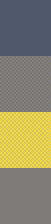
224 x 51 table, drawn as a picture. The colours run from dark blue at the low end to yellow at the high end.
The table splits into 4 rows of 1 panel. Panel 1,1: low, flat. Panel 2,1: middling, checkered, faint in contrast. Panel 3,1: very high, checkered, faint in contrast. Panel 4,1: middling, flat.
